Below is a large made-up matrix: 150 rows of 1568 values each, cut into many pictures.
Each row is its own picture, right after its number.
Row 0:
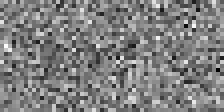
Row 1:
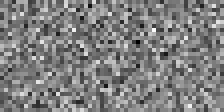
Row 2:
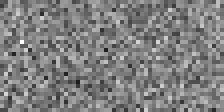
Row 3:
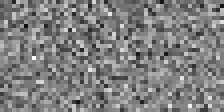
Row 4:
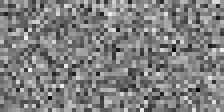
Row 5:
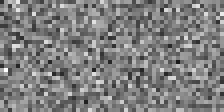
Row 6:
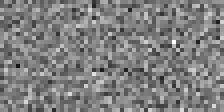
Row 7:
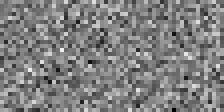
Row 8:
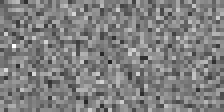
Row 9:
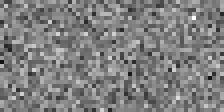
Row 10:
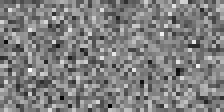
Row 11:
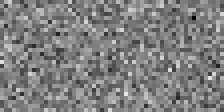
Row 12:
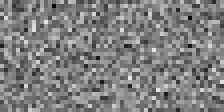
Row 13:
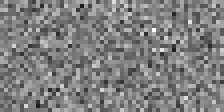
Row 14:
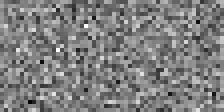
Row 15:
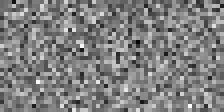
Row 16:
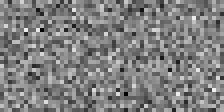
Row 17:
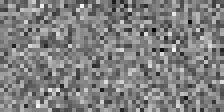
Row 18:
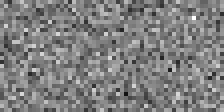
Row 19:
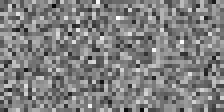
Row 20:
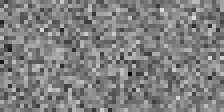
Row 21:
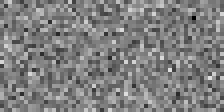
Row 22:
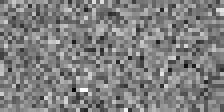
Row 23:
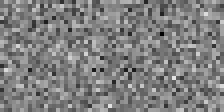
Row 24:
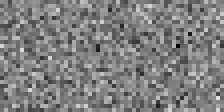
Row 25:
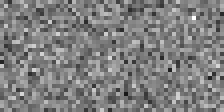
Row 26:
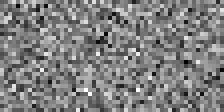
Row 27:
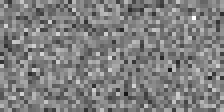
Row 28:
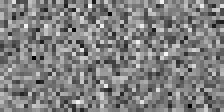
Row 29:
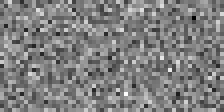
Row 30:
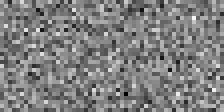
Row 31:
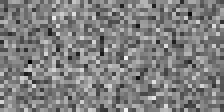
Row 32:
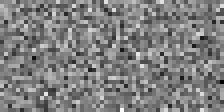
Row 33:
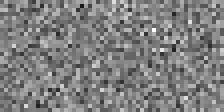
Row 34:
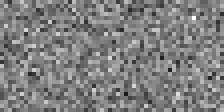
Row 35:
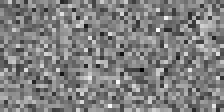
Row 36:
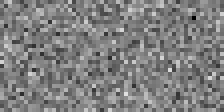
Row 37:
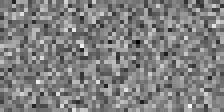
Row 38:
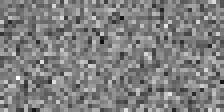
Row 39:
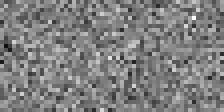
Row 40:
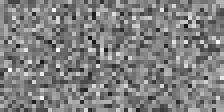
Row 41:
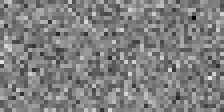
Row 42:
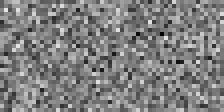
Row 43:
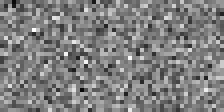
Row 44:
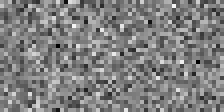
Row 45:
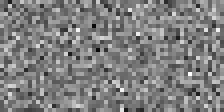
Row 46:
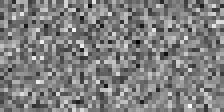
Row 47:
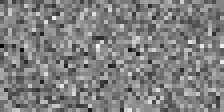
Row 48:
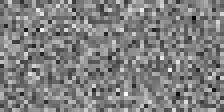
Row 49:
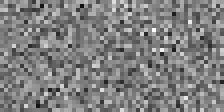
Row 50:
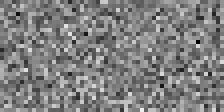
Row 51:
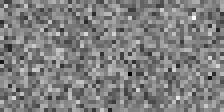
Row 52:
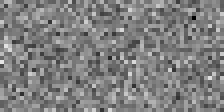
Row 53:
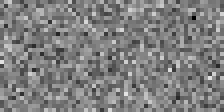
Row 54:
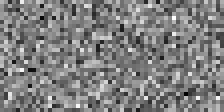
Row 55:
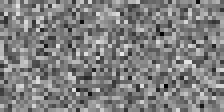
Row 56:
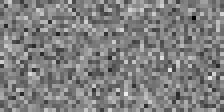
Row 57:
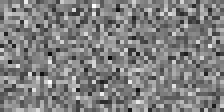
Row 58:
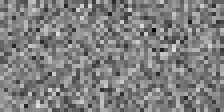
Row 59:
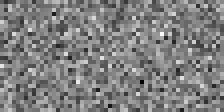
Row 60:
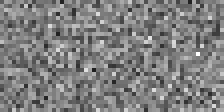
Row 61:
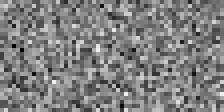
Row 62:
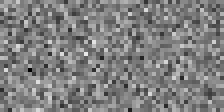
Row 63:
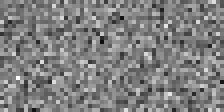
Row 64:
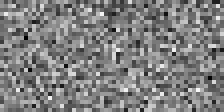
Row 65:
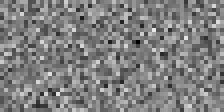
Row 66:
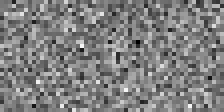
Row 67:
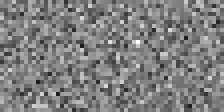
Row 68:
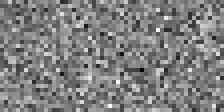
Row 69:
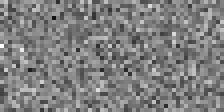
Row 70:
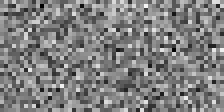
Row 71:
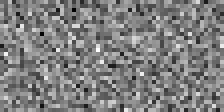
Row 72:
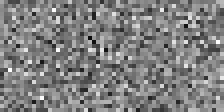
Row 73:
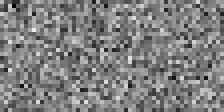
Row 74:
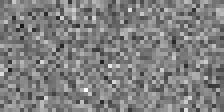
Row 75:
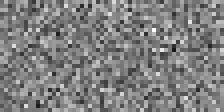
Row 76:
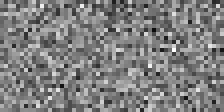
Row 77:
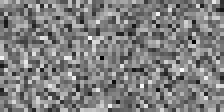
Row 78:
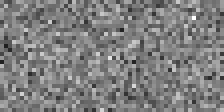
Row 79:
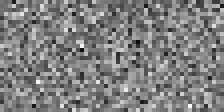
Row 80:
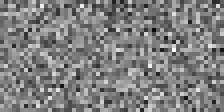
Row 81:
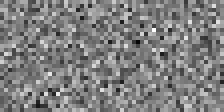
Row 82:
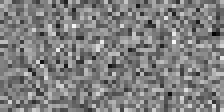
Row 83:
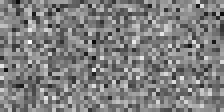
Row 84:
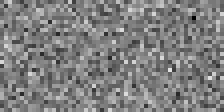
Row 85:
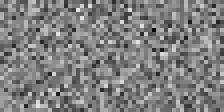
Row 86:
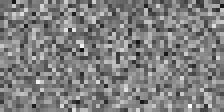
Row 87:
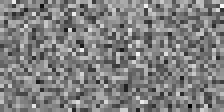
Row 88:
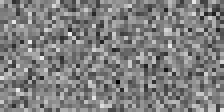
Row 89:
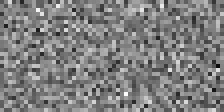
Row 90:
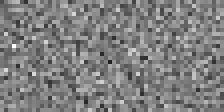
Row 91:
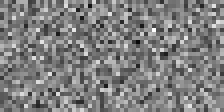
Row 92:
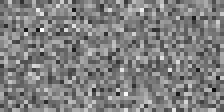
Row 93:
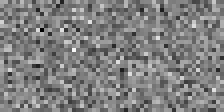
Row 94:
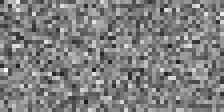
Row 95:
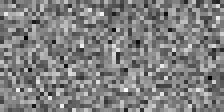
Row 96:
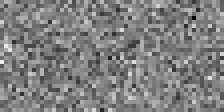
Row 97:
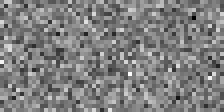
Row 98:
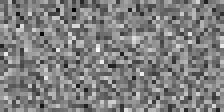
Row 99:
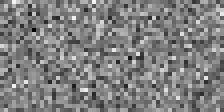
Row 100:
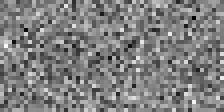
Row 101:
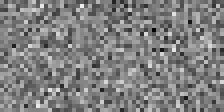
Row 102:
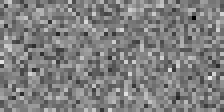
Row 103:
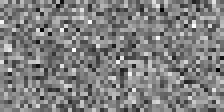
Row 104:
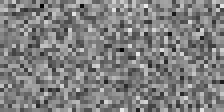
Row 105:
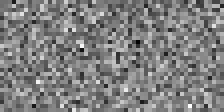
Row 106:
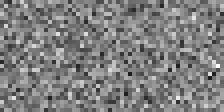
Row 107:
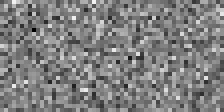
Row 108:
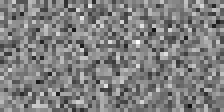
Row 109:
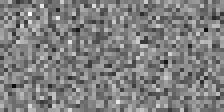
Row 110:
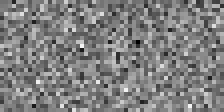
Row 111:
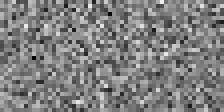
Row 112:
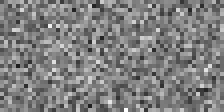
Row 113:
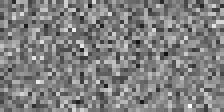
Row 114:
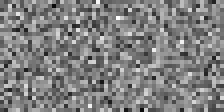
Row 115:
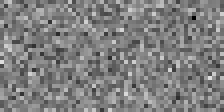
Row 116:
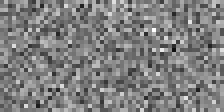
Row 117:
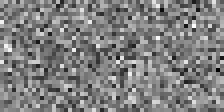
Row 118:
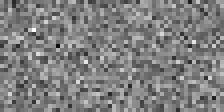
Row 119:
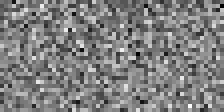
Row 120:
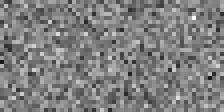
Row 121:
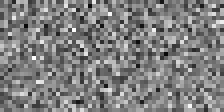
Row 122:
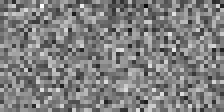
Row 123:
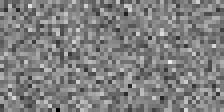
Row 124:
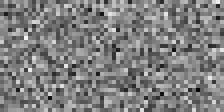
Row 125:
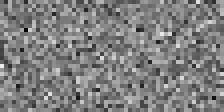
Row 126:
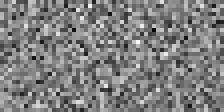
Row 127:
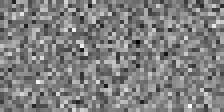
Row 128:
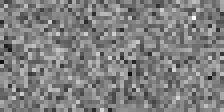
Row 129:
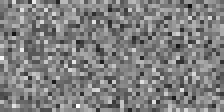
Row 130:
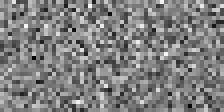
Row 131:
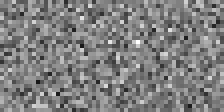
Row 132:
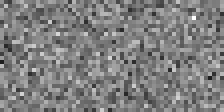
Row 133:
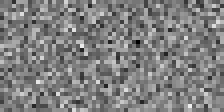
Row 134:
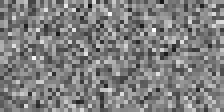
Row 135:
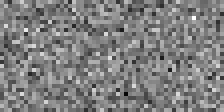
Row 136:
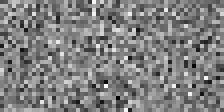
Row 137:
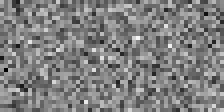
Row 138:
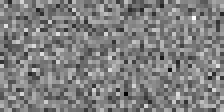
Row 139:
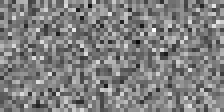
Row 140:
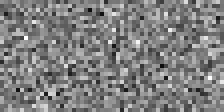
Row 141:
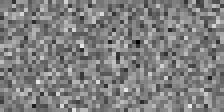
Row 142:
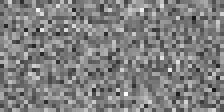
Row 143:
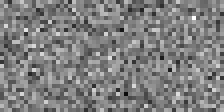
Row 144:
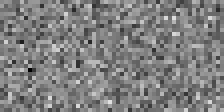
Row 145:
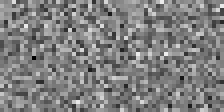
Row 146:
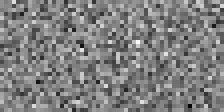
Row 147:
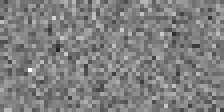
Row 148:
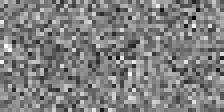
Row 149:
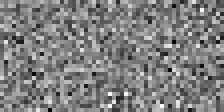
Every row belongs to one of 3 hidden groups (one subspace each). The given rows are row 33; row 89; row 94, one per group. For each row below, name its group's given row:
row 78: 89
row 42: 94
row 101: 33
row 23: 94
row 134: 33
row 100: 89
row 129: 94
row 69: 94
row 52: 89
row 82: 94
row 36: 89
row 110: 33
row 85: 33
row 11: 89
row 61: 94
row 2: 94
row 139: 33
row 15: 33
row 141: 33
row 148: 89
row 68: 94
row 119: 33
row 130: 33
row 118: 94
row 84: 89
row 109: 94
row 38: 94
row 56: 89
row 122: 33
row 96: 89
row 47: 94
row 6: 94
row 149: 94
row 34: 89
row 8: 94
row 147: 94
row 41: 89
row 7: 94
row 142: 89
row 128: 89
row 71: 94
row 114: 94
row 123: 94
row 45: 94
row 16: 89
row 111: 33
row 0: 89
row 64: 33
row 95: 33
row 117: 89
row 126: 33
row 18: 89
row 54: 94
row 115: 89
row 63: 94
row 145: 33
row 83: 94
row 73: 94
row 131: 33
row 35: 94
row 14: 94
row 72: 94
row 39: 89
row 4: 33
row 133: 33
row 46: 33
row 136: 94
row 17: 33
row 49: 33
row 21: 89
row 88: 94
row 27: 89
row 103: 89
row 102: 89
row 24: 94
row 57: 94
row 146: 33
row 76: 33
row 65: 33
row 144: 94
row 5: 94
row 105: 33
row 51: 89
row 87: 33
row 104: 33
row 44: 94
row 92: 89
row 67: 33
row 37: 33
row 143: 89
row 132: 89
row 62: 94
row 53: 89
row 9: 89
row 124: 33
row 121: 33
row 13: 33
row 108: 33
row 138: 89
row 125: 94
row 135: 89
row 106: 89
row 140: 33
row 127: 33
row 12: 94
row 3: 33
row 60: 94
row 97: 89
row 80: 33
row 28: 33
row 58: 33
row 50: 94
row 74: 94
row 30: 89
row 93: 89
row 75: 33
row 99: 94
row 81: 33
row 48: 89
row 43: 94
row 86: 33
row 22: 94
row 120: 89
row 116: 33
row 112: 94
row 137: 94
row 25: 89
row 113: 33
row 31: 94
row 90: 94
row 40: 94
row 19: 94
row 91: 33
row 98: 94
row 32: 33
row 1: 33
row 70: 33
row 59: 94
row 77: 94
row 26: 94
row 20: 89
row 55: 94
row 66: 33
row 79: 33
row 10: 94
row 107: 94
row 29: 89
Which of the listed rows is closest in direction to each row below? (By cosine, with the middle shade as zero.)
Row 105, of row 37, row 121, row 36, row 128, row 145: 37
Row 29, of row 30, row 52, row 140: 52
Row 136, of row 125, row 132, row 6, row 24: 125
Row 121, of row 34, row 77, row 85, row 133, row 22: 133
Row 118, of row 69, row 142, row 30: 142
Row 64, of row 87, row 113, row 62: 113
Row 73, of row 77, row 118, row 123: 118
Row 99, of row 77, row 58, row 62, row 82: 62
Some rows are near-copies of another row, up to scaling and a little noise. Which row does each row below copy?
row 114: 19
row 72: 40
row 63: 38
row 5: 94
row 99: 107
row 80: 76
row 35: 68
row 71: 98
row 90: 8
